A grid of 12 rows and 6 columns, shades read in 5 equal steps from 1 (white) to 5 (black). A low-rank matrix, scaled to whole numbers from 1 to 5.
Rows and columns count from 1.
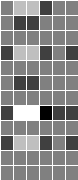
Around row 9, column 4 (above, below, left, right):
5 4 3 3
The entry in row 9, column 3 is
3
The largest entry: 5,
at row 8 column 4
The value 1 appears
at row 8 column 2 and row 8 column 3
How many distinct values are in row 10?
3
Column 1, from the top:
3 3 3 4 3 3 3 4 3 4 3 3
